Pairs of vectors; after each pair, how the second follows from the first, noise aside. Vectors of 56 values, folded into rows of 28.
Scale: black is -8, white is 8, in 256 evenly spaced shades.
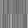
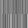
copied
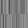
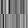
scaled up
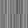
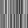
scaled up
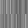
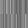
copied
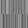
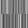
scaled up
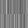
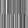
scaled up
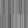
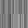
copied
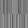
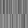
copied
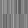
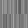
copied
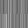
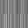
copied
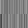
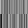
scaled up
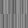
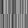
scaled up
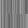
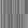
copied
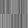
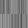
copied
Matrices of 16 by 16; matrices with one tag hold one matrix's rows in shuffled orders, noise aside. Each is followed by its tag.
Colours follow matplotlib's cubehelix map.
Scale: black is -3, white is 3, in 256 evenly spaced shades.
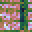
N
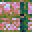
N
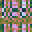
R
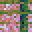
N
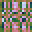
R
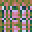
R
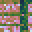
N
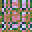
R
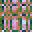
R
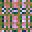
R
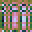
R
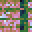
N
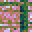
N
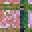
N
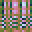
R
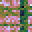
N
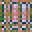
R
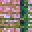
N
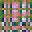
R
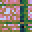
N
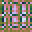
R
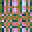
R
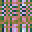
R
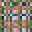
R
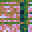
N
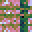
N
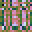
R
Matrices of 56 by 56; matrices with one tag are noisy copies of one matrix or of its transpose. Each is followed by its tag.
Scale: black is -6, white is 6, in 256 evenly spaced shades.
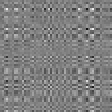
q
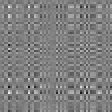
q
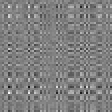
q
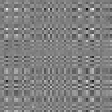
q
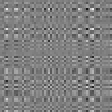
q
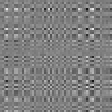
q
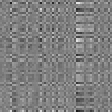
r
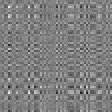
q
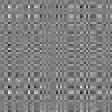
q
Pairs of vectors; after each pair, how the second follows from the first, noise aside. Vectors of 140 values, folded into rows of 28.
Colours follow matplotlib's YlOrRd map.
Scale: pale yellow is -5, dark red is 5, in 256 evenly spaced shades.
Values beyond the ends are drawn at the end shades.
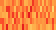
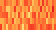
negated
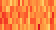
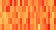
negated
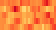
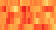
negated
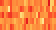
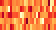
scaled up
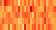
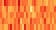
sign-scrambled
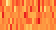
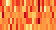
scaled up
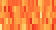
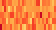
sign-scrambled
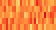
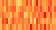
sign-scrambled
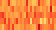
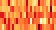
scaled up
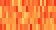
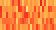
negated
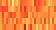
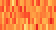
sign-scrambled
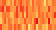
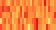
sign-scrambled
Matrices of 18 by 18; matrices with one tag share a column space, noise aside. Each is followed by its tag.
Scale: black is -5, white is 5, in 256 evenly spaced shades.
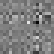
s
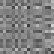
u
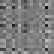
u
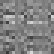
s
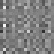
u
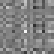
u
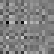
s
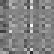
u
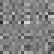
s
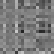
u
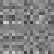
s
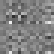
s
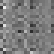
u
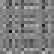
u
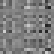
u
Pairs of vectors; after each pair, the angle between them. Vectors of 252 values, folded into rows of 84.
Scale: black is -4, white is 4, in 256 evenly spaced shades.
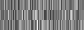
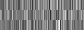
partly aligned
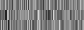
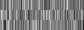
partly opposed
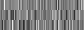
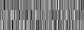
nearly opposite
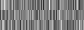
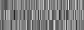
partly opposed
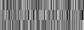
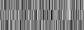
partly opposed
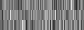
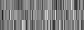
nearly parallel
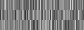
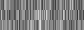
partly aligned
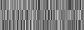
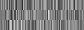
partly opposed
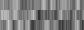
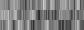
nearly parallel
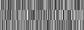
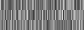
nearly parallel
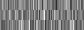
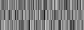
nearly opposite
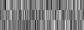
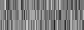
nearly opposite
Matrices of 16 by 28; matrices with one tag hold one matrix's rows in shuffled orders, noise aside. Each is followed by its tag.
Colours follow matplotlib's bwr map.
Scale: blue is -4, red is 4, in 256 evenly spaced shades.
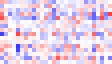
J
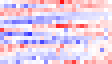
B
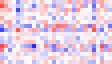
J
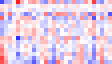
J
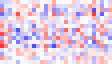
J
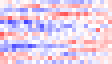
B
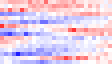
B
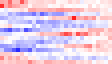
B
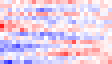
B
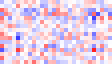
J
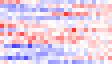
B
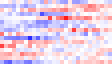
B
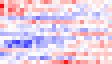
B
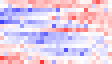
B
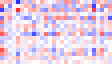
J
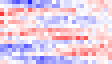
B
